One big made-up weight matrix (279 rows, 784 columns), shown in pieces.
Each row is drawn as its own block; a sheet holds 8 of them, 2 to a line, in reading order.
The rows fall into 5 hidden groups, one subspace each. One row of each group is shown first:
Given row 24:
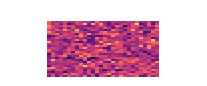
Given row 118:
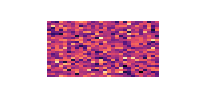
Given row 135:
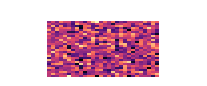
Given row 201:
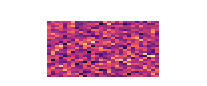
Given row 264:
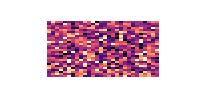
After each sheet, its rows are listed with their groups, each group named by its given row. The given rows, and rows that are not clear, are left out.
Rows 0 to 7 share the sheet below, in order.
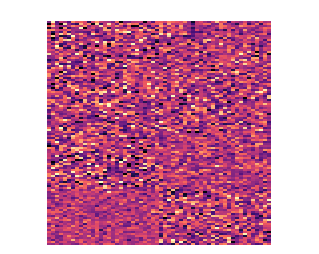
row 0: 264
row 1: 201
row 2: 118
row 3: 264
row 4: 201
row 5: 24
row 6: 264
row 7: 118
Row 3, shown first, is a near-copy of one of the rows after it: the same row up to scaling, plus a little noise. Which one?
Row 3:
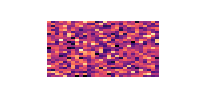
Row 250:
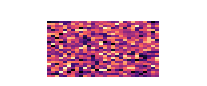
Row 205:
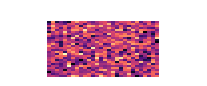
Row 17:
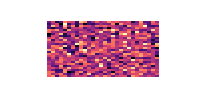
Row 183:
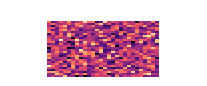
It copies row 183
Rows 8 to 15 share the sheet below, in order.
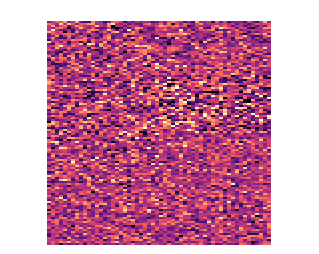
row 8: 118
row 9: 201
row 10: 24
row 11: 118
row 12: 135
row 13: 118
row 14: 118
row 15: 264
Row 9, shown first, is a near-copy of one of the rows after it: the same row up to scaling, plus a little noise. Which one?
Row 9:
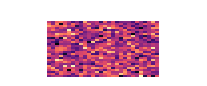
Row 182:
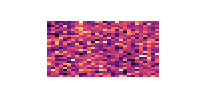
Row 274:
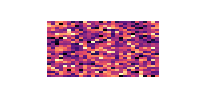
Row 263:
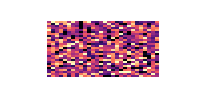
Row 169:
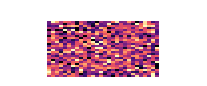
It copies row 274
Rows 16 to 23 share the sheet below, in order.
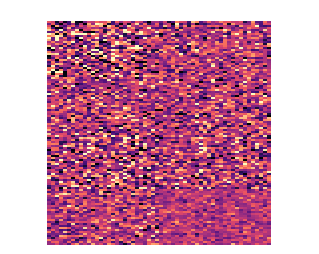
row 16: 118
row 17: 264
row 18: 201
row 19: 24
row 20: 24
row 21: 24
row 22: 24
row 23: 201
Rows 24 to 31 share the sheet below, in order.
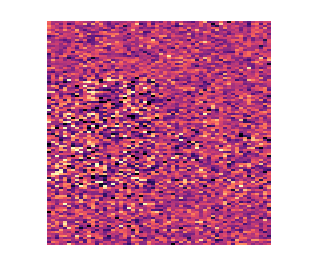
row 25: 24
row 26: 24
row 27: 201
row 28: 201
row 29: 135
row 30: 135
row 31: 118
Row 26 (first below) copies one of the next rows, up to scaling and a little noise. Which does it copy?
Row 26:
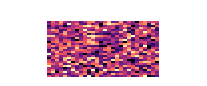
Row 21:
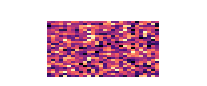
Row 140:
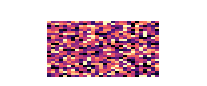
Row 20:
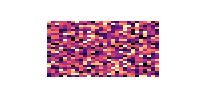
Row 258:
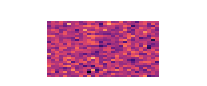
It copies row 258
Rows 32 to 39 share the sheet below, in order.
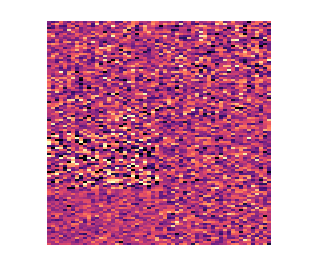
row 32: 118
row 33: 24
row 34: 201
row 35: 118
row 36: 135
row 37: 264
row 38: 118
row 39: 201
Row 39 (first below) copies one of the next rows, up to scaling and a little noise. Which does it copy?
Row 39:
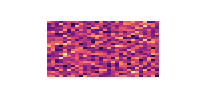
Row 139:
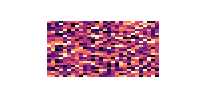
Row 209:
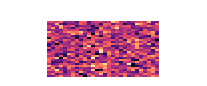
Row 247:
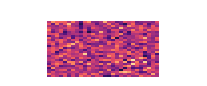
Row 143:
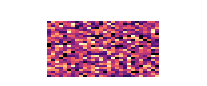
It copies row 139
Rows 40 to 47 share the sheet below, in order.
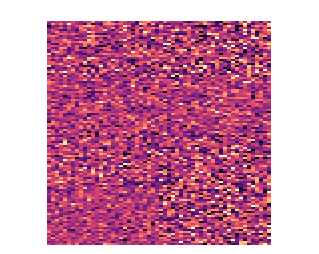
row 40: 24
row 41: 24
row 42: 24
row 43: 264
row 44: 118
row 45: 264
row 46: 201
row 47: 135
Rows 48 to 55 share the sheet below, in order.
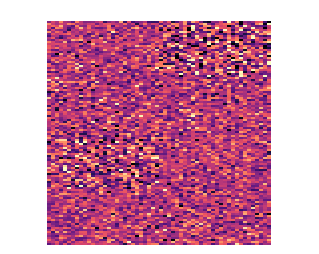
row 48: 118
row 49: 135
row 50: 118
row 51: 135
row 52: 135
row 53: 264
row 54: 24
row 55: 264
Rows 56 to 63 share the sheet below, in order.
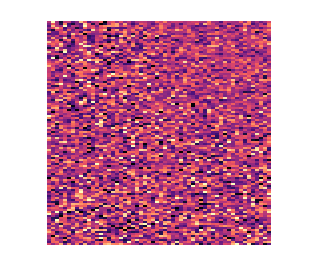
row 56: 264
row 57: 24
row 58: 135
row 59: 264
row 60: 24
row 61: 135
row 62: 201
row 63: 24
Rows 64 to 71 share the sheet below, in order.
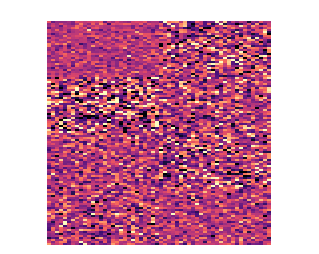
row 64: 201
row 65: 201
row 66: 118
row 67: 118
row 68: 24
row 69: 201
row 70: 201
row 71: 135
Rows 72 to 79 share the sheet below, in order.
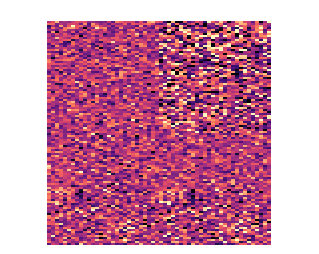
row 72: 118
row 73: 118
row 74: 135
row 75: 118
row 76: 24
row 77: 118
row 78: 201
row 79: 201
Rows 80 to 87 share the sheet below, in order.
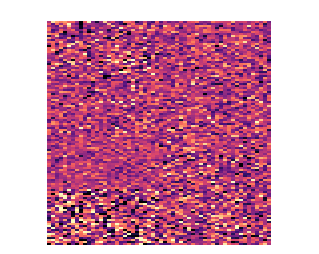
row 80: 201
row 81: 264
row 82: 24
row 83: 264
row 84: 201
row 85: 201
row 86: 264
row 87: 118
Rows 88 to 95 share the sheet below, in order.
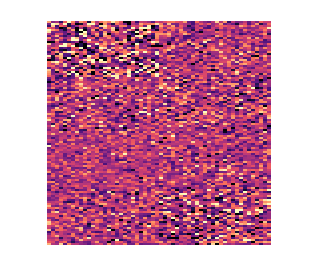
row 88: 135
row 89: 201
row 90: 201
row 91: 118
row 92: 118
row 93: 264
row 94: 24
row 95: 118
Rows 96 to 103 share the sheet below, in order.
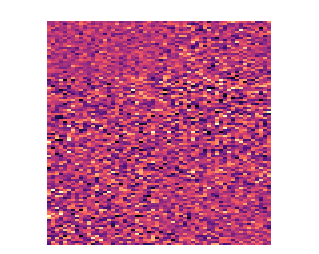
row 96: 135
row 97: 135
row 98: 201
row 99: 264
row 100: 135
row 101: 135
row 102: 118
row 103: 264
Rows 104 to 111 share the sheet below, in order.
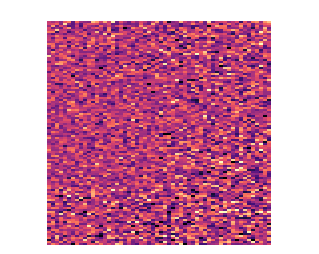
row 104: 135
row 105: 118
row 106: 135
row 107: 135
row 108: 24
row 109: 118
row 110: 135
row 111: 264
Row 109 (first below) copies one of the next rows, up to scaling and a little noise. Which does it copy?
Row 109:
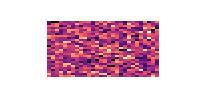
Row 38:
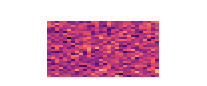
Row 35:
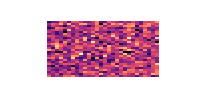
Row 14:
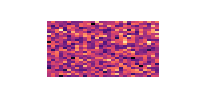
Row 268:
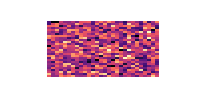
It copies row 268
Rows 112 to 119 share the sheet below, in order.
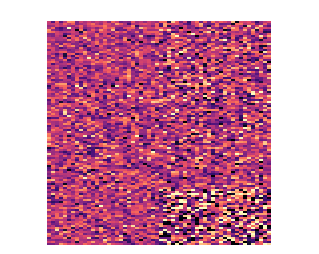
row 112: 135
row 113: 135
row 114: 135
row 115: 201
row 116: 24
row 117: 118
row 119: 24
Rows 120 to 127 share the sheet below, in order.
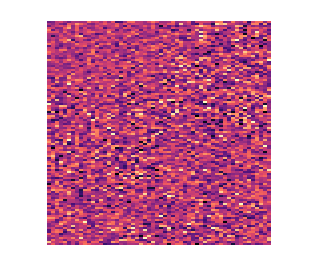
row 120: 135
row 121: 24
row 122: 135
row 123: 201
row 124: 135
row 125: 24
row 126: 201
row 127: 118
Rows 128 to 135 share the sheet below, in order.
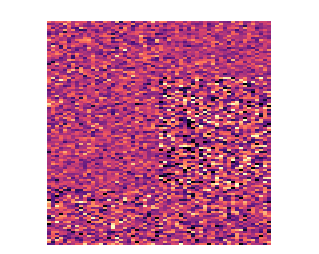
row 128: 264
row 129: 118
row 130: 118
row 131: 118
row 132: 24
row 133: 201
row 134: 118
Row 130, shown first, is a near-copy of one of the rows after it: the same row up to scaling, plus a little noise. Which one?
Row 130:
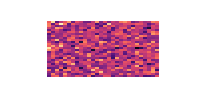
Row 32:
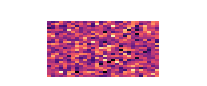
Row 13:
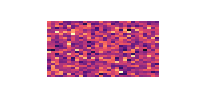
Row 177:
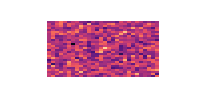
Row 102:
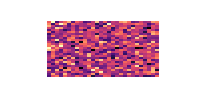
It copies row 102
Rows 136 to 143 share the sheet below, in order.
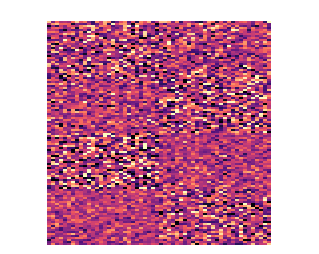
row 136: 24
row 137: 264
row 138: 264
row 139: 201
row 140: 24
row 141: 264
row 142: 264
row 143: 201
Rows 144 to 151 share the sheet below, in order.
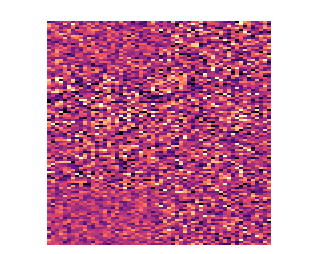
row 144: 201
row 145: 135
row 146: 201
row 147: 201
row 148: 135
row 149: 201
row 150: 264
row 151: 201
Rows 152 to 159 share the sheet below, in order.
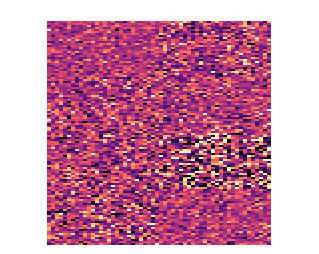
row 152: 135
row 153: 201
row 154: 264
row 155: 201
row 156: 24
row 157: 135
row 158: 201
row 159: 135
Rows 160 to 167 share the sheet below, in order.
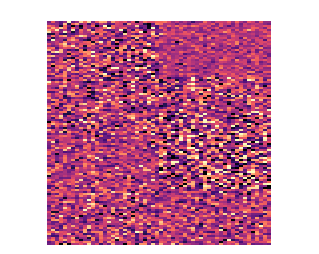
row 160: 118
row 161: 118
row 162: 24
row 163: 201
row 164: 264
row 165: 135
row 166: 24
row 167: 24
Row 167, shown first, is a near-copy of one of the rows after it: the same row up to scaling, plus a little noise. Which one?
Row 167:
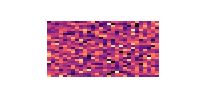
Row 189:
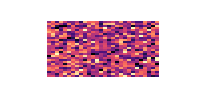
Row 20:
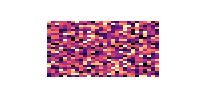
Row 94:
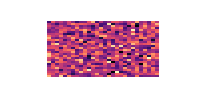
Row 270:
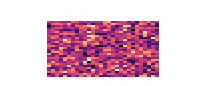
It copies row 94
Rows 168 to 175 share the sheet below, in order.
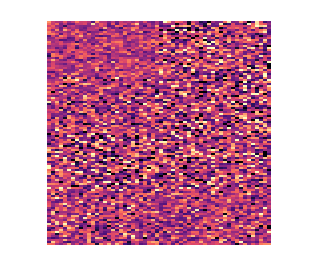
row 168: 24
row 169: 201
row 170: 264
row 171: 24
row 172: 24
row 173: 264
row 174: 135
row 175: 24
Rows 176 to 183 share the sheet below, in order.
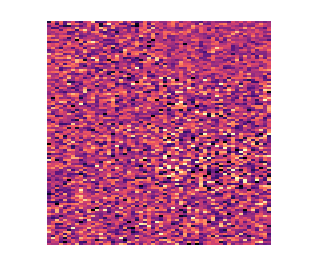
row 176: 24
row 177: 118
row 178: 135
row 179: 264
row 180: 264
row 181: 135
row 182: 201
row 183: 264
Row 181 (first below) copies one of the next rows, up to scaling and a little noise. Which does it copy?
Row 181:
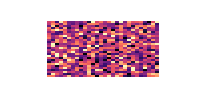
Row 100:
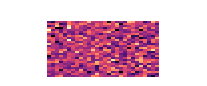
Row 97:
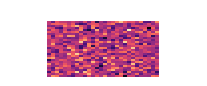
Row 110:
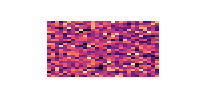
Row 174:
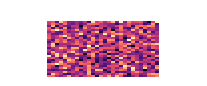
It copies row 174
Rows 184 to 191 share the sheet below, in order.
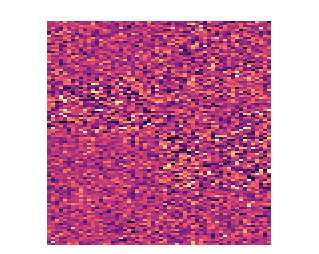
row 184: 118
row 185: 135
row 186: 201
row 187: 201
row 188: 24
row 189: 24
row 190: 201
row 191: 264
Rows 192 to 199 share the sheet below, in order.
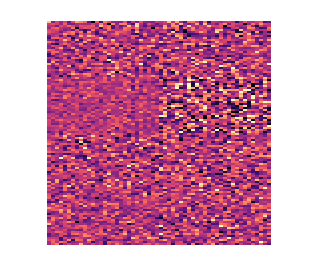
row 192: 24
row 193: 118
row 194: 24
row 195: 135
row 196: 135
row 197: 135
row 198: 264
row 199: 264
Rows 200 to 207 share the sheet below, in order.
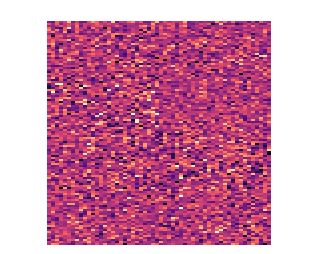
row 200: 135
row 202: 135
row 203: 24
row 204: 24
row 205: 264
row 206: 135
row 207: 135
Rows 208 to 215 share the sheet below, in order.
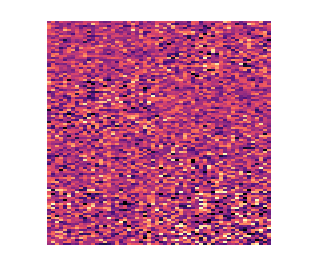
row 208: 24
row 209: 201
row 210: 24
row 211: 201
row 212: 201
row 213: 264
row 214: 264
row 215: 24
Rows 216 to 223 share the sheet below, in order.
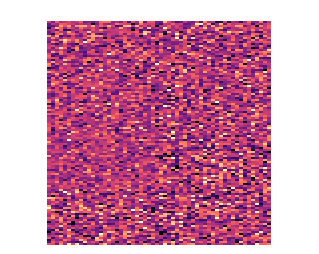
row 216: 24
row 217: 264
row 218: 264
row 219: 118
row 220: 135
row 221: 201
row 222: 264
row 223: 264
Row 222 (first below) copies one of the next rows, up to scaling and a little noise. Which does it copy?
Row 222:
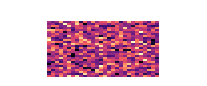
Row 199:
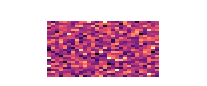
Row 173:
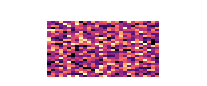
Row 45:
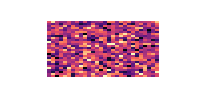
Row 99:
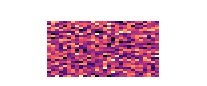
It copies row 173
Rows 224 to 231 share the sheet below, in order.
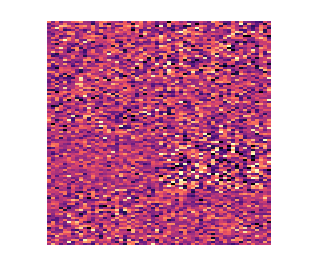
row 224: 24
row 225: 118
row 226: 201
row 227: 264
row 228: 264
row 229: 264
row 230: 135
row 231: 201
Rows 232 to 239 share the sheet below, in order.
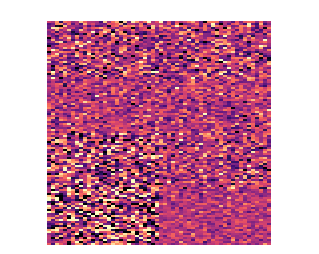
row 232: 118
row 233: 24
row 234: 264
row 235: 201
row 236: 135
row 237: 135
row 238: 135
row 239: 135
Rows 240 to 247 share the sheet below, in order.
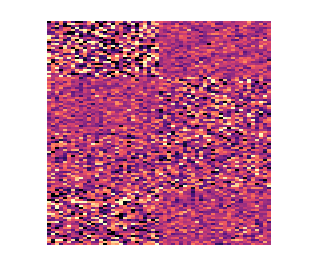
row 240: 24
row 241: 24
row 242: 201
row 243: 24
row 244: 118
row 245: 118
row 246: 118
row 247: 201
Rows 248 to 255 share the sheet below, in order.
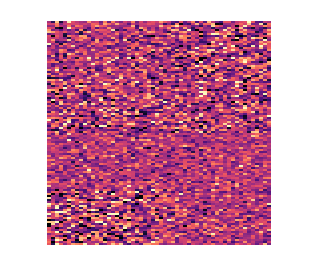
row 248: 135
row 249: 24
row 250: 264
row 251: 24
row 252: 135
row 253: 201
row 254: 118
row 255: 118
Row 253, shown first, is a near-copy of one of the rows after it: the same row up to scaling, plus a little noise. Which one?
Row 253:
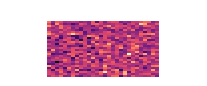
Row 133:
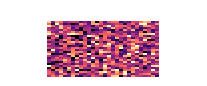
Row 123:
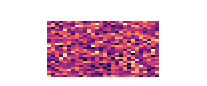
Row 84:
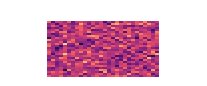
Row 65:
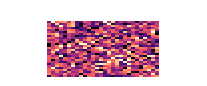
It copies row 133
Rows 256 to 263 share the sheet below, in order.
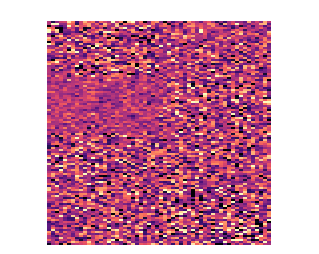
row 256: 135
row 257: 201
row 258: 24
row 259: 135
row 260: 201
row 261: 264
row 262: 24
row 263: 201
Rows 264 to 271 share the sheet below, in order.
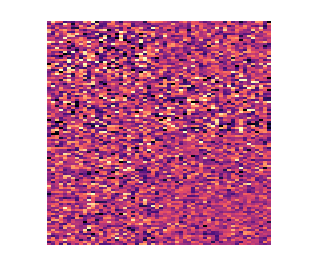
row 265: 135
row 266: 264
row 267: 264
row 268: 118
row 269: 201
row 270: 24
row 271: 201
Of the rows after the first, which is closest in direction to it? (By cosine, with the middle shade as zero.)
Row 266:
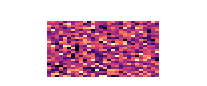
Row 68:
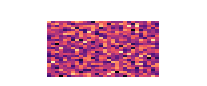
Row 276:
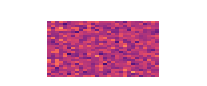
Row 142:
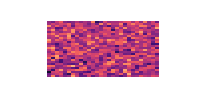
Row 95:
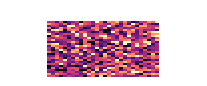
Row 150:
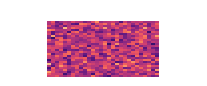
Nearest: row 142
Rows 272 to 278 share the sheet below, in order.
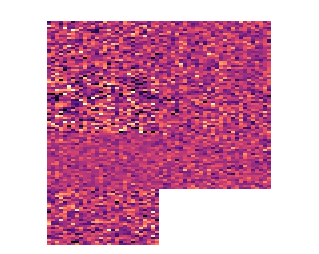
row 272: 264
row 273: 264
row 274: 201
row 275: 201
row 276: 135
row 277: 264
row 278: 24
